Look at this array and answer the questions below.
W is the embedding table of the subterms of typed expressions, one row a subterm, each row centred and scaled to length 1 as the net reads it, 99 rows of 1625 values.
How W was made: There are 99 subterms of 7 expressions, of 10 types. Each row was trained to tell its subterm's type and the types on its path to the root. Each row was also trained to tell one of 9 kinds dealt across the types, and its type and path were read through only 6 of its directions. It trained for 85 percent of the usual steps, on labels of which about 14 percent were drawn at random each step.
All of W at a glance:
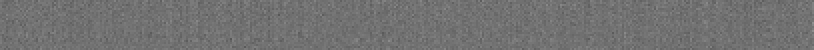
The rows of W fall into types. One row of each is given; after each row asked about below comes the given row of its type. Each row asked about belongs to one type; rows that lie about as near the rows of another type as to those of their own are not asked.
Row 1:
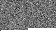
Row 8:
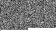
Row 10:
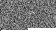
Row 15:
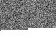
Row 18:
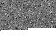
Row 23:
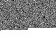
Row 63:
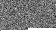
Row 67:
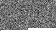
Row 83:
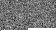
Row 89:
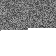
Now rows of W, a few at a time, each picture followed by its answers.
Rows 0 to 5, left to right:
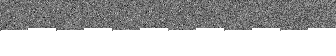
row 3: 18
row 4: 83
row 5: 67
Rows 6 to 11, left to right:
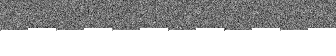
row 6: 83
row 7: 23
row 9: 1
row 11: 15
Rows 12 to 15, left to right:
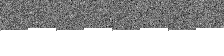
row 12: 67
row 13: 67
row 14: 89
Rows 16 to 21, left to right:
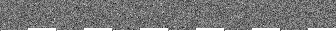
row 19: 8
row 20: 67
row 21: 15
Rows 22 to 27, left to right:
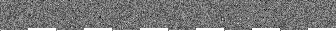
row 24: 15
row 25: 8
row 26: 89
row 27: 83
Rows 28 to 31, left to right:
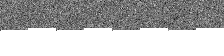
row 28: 10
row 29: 10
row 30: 83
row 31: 89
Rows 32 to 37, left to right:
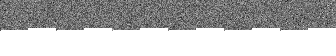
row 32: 15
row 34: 23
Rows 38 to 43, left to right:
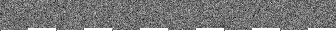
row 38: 10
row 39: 1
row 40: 18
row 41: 83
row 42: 15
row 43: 1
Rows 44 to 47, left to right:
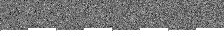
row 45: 23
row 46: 1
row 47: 23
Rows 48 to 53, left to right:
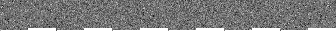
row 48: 89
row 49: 15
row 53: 10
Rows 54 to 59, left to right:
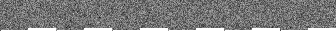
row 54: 8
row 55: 23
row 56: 18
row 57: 89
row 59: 10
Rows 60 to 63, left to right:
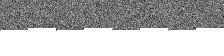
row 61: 8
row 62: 67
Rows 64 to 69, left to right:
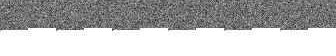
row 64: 89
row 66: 10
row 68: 23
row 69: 67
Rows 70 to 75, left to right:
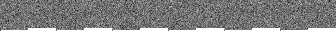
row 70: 15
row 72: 23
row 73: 1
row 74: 23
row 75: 67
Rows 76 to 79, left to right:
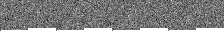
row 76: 15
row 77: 83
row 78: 83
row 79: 1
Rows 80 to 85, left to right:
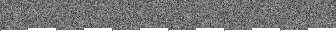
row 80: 83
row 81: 89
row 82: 18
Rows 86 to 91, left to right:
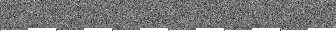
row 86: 15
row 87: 67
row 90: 8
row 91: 10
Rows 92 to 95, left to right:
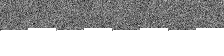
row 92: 23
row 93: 18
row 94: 10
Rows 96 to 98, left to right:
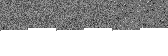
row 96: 18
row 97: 67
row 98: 89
